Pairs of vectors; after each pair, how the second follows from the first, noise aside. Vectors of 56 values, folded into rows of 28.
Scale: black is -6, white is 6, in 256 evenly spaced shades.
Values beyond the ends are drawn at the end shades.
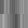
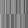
shuffled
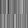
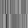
shuffled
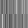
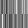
scaled up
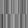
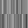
wrapped around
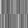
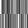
scaled up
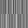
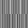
wrapped around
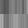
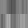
wrapped around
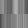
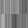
wrapped around
